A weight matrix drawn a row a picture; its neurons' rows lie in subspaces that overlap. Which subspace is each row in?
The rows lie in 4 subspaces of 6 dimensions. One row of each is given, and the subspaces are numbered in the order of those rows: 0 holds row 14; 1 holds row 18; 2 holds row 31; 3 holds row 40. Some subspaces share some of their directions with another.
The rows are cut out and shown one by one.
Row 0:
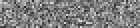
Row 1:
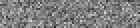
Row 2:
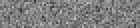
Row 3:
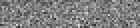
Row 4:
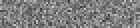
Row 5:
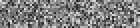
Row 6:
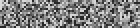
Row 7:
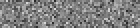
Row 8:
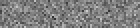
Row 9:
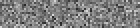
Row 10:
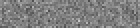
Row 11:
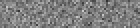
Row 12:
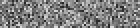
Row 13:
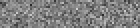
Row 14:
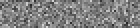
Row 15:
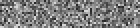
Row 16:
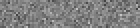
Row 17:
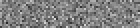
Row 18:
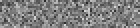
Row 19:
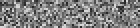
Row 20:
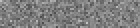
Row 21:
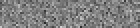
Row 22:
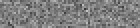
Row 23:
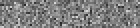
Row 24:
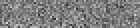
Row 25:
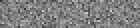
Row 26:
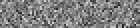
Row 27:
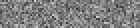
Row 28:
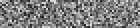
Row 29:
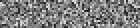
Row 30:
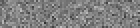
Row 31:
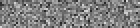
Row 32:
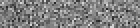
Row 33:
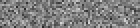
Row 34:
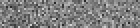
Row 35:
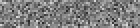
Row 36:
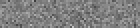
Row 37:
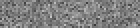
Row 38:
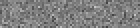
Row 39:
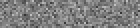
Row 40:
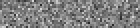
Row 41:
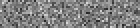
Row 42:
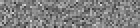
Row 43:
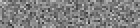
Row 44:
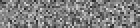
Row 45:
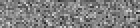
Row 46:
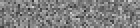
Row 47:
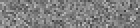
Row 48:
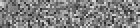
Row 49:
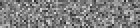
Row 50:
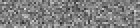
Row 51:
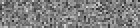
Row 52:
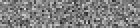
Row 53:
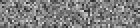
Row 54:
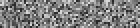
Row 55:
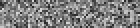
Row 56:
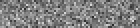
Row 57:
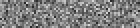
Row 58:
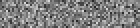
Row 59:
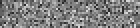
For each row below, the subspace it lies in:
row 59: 2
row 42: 2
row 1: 2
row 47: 3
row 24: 1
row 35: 0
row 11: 1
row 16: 3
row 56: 3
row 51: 2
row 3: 0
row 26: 1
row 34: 1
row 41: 1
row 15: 1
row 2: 1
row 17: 1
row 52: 0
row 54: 1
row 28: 0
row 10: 2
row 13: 3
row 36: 0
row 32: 1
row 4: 1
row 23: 1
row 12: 1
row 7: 0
